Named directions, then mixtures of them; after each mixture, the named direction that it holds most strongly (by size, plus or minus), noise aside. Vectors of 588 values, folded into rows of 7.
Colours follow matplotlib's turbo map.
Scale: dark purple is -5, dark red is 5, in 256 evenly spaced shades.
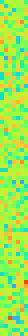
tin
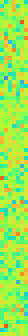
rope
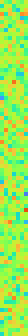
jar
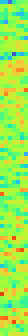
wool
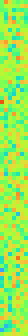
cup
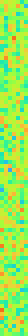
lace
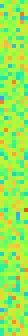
jar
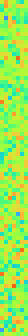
cup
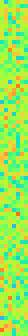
cup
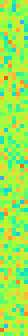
rope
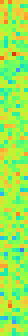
wool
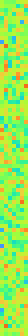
lace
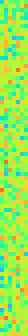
cup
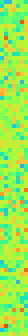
rope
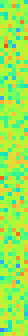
rope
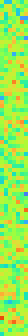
jar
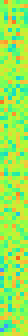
cup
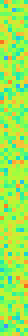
tin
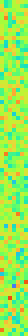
cup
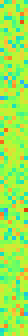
rope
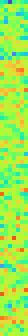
wool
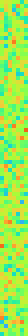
lace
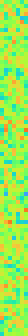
jar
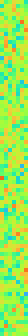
rope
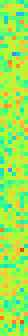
lace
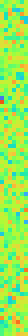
jar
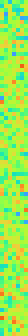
jar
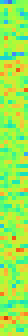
wool
